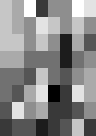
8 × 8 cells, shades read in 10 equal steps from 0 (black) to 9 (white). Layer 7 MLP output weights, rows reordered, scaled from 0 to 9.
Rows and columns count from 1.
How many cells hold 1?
3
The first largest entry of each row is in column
3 4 1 1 4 4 2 7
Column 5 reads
5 7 5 4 4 0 2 2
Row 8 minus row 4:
-4 -3 -1 -3 -2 2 3 -3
